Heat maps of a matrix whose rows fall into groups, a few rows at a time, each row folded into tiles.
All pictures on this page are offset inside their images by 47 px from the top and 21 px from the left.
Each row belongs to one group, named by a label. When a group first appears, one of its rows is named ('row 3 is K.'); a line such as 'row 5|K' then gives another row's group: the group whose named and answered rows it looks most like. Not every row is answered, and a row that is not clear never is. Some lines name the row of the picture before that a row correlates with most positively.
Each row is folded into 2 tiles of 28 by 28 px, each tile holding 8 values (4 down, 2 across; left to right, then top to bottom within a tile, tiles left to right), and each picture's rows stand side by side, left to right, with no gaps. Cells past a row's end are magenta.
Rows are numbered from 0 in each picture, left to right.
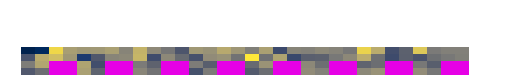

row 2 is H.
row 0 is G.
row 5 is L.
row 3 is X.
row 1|L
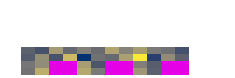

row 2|H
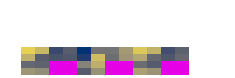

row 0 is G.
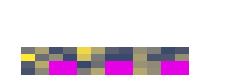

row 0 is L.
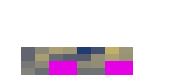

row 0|X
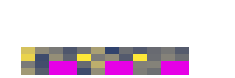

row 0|H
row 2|H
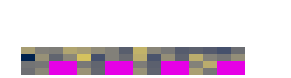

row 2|H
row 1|H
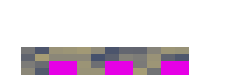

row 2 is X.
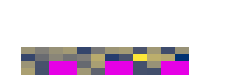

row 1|X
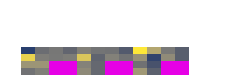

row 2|H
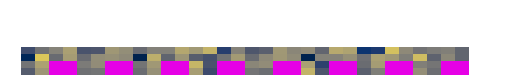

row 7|H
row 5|L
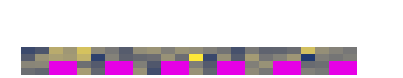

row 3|H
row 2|L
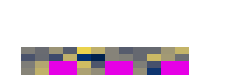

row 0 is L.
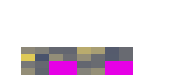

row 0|H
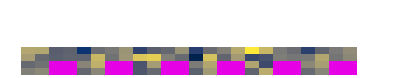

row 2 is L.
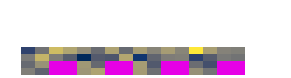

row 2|L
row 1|L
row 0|X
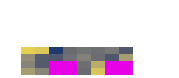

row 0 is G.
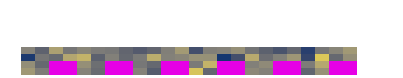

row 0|L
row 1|H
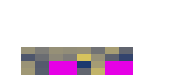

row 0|L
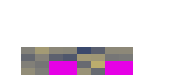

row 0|X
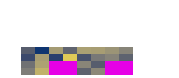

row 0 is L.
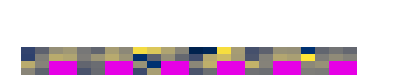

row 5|H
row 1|X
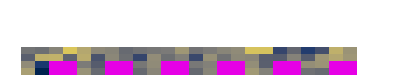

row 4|G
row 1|H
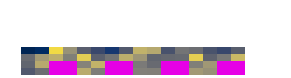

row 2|G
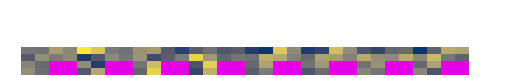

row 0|L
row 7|X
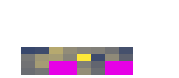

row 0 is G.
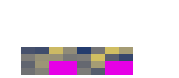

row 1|X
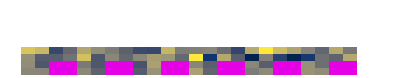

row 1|H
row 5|L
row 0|G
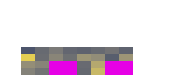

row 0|H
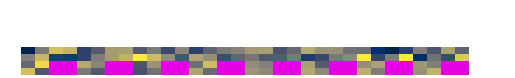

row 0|X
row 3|X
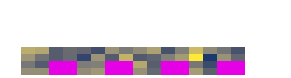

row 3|H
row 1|L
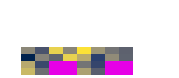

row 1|H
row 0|L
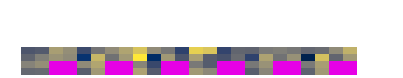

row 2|H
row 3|G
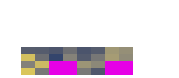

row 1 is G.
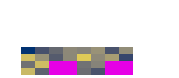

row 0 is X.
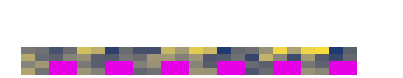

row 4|X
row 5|G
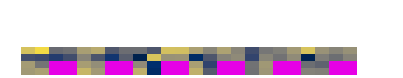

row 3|L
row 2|L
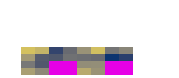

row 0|G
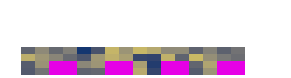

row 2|L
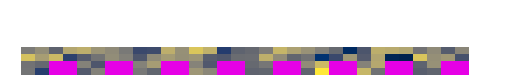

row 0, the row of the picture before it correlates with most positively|0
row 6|X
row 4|X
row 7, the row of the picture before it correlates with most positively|0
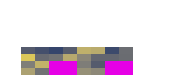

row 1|G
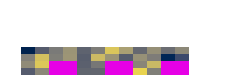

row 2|X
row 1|X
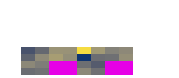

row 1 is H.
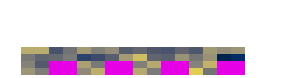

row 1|L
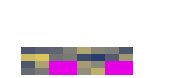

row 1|L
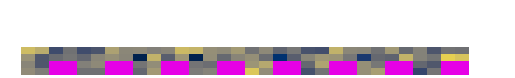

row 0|G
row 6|L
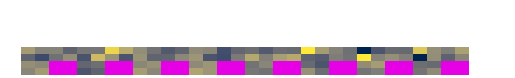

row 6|H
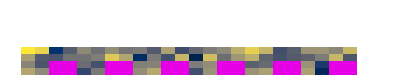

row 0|G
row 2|L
